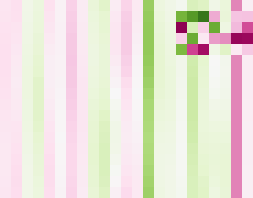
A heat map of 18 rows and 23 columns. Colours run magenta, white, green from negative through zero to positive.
A few values lie far out on both sides of the bulk. The top right is the roughest part. No overall slope runs across the table. In the top right lies a patch that is rougher than the rest. The grain runs up and down.
